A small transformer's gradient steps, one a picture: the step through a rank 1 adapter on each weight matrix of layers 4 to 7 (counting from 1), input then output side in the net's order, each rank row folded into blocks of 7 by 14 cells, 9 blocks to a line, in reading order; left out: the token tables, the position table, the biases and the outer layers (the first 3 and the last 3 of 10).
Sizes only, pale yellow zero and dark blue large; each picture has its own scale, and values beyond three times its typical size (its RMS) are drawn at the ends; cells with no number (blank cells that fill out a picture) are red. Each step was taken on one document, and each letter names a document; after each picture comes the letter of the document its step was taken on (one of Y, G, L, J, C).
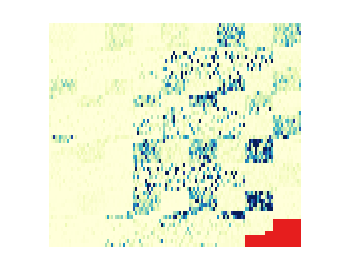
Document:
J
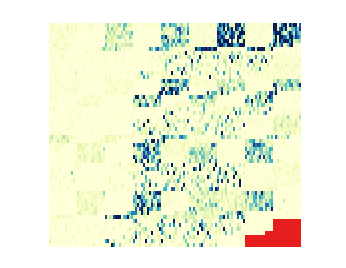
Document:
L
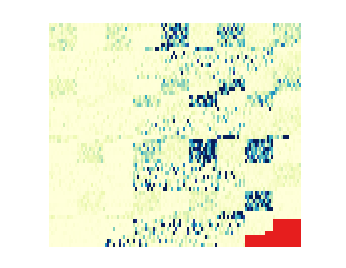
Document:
J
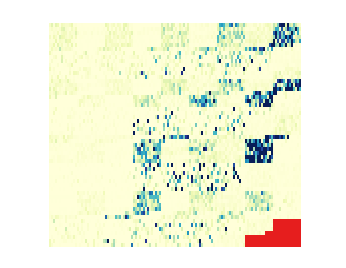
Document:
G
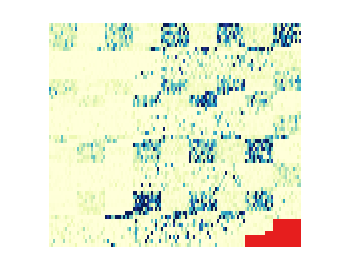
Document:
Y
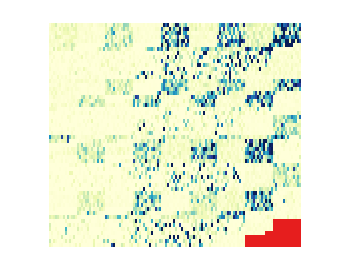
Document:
G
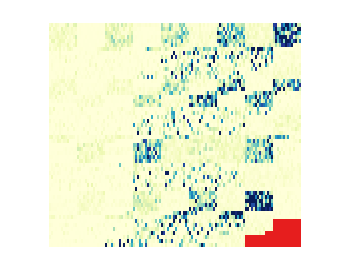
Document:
J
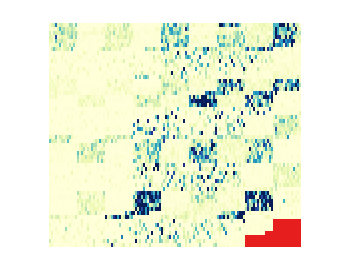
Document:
G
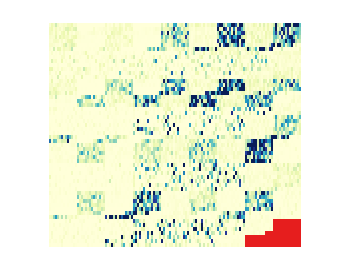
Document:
G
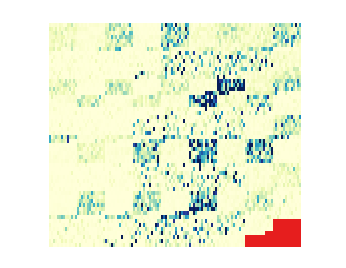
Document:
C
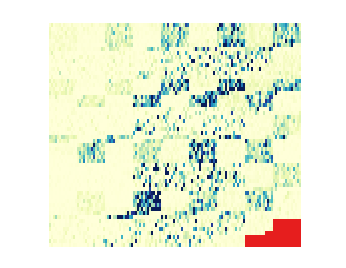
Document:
C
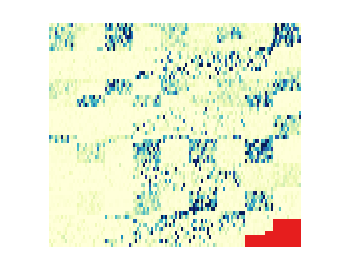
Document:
Y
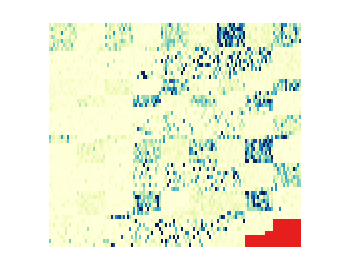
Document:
L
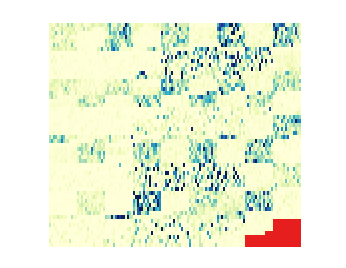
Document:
L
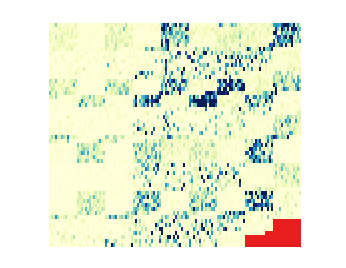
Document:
L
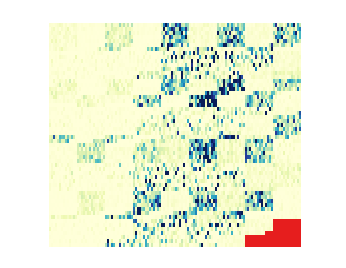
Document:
J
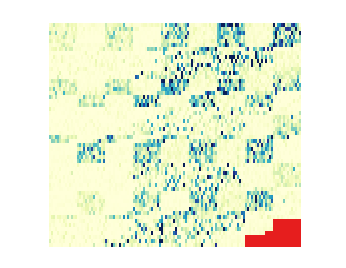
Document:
L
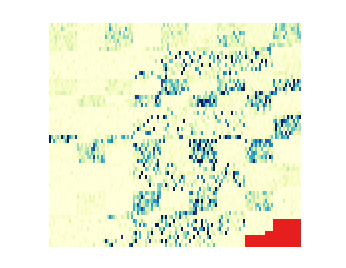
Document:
C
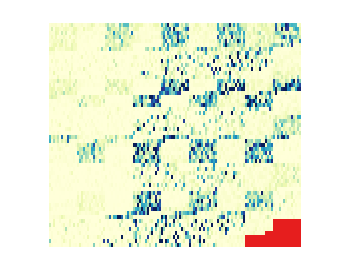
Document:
C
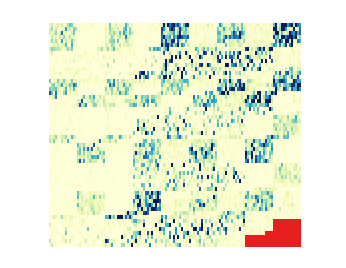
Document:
C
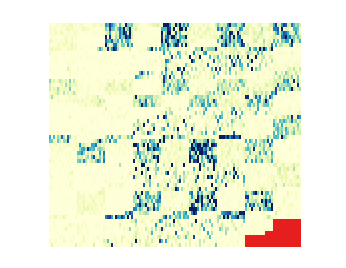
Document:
Y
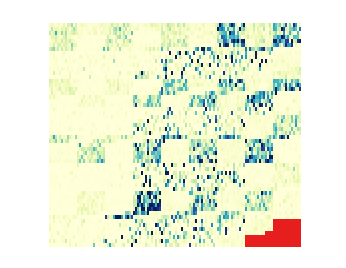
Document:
C
